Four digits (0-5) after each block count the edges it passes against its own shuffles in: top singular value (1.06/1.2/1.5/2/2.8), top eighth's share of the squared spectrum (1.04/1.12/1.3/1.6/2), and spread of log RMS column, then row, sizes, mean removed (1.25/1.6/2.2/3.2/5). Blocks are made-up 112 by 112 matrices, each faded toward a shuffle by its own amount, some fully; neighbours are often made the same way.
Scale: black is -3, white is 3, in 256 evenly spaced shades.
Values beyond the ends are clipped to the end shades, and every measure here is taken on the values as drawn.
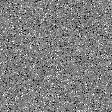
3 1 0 0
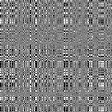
5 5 5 4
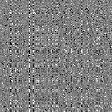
5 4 3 3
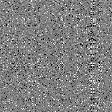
4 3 2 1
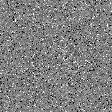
3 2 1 0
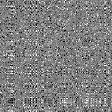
5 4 3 3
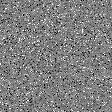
0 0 0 0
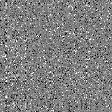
4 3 2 1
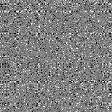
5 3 2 2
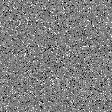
3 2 0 1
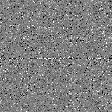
4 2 1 1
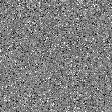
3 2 0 0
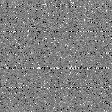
4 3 1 2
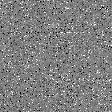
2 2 0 1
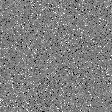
2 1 0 0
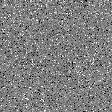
2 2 0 1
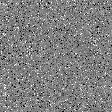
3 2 0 1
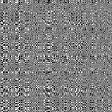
5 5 4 4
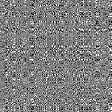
5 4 3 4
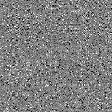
4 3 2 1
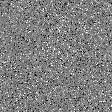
0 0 0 0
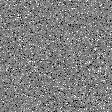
1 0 0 0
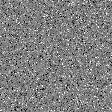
1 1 0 0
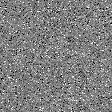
2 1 0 0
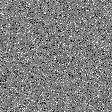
1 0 0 0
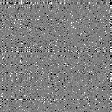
5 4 3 3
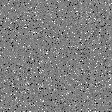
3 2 0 0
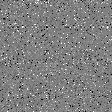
3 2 1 1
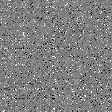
4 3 1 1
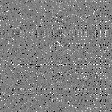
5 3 2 2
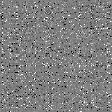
4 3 2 2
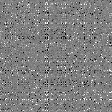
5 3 2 2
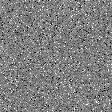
2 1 0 0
